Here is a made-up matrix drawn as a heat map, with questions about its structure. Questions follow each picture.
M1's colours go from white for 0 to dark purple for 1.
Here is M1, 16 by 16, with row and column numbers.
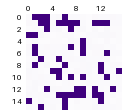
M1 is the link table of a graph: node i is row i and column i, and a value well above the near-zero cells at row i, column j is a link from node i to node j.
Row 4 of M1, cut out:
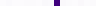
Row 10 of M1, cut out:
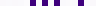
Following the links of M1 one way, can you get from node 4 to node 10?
no
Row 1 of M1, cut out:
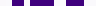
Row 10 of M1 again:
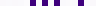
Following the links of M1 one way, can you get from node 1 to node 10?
no
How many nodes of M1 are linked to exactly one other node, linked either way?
1
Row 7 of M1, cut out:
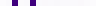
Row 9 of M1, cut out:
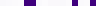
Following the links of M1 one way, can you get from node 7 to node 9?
yes
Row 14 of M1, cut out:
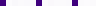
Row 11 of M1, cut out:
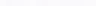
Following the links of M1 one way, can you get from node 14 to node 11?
yes
